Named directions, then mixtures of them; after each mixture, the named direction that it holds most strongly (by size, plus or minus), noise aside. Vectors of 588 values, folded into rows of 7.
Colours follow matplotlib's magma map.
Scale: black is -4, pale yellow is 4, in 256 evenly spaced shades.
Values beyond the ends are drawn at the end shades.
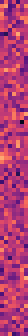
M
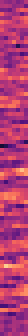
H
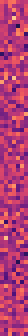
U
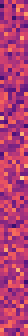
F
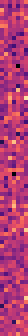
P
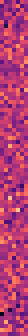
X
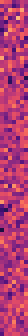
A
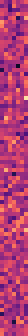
P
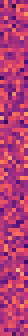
F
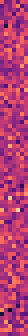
X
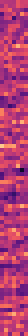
H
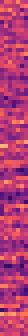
H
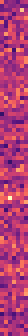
X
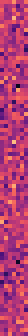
U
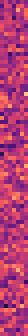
F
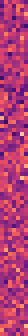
F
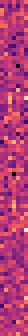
P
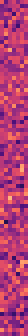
X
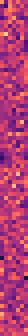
M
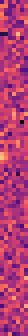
M
